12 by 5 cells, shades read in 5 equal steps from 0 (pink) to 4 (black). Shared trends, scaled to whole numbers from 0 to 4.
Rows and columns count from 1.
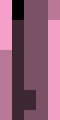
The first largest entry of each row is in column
2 2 2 2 2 2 2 2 2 2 2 2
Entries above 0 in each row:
4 4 3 3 3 4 4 4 4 4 4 4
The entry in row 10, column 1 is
1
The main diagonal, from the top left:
0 4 2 2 0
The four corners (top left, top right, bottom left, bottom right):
0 1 1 0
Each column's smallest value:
0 3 2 2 0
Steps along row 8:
up down same down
